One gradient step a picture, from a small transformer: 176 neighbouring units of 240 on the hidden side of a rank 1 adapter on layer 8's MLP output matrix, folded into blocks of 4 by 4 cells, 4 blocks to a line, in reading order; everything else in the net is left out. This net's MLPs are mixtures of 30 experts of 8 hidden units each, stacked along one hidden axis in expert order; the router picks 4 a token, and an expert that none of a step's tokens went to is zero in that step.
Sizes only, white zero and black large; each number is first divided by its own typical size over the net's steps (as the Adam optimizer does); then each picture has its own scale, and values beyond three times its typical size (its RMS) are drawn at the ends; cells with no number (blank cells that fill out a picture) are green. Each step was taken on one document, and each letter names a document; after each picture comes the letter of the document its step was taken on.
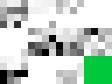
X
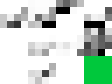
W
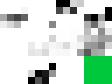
W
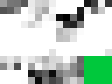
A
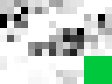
X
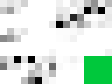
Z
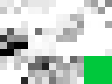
A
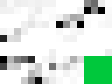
Z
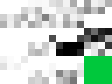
X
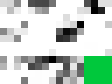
A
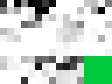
A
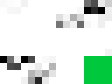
Z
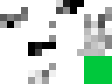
W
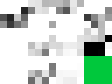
W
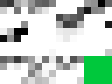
A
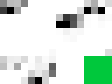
Z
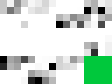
Z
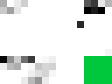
Z
